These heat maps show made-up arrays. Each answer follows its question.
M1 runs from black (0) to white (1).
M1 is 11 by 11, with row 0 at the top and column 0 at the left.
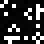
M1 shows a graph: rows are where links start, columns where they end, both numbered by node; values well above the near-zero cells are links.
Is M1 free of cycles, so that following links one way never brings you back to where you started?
no
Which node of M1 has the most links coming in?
node 9
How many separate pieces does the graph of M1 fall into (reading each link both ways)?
2
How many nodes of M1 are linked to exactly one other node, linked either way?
2
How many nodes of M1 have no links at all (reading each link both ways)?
1
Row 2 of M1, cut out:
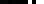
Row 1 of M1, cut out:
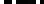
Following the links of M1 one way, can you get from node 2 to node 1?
yes
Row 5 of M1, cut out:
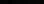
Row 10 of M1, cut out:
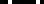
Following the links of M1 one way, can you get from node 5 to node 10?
no
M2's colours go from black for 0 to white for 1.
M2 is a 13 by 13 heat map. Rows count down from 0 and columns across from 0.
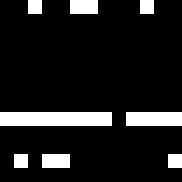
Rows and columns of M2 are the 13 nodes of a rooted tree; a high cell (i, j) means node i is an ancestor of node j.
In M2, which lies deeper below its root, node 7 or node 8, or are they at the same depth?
node 7
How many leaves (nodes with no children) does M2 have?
10
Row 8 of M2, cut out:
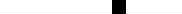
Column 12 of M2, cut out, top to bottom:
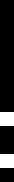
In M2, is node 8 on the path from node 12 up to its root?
yes
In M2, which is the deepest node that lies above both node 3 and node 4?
11
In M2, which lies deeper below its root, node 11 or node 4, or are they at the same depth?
node 4
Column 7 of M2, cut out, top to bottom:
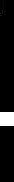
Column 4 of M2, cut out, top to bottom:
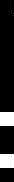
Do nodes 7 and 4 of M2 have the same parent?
no
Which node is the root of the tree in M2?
8
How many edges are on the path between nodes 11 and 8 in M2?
1
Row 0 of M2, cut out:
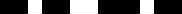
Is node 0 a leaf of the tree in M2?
no
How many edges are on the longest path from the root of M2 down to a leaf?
2
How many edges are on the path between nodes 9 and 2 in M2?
3
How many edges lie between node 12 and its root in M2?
2
